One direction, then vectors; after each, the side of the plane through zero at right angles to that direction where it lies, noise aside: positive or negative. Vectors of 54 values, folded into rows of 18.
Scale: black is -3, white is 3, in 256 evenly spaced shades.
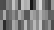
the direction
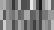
negative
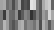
negative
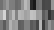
positive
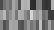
positive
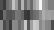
positive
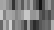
negative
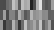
positive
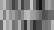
negative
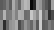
positive
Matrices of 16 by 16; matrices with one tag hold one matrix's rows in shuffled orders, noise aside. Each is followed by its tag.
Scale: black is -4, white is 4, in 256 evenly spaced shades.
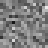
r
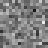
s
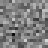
r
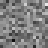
r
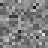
s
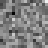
r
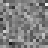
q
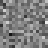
q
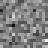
r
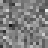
q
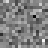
s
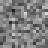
r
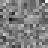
q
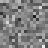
s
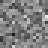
r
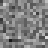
q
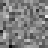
q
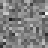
q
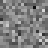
s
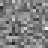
r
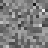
s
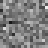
q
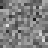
s
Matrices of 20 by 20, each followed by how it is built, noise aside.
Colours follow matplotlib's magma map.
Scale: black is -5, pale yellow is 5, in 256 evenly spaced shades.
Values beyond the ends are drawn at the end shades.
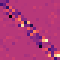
banded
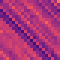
Toeplitz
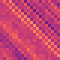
Toeplitz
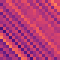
Toeplitz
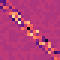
banded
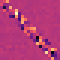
banded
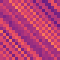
Toeplitz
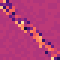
banded
